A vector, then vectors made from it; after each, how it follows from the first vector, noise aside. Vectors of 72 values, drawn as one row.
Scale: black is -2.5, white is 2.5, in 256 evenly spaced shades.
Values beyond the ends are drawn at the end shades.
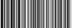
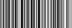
wrapped around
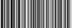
copied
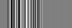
partly zeroed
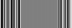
partly zeroed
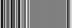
partly zeroed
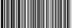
copied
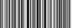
wrapped around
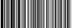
copied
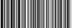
copied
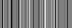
partly zeroed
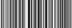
wrapped around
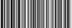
copied
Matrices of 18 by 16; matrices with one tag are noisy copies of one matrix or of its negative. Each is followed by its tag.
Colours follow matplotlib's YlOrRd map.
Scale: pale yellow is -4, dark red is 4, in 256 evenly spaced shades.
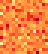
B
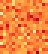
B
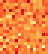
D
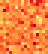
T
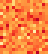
B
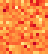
T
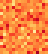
B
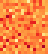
D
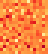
D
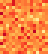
B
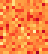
B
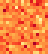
T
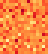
D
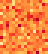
B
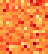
T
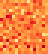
D
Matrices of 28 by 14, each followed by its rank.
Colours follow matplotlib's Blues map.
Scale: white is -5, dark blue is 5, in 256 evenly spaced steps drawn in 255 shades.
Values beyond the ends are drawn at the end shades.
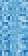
three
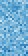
full rank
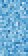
full rank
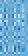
two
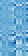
two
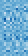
three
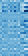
two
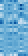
two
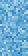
full rank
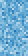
full rank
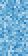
full rank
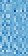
three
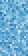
full rank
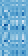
two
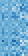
three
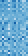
three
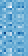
two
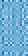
three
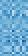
two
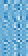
two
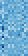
three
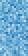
full rank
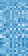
three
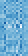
three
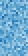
full rank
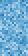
full rank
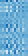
two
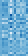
two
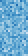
full rank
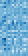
three
